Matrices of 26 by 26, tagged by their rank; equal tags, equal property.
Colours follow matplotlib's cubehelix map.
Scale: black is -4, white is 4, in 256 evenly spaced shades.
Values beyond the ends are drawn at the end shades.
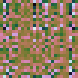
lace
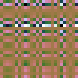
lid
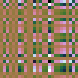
lid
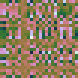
lace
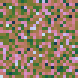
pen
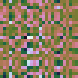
lace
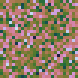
pen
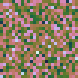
pen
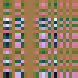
lid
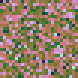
pen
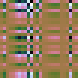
lid
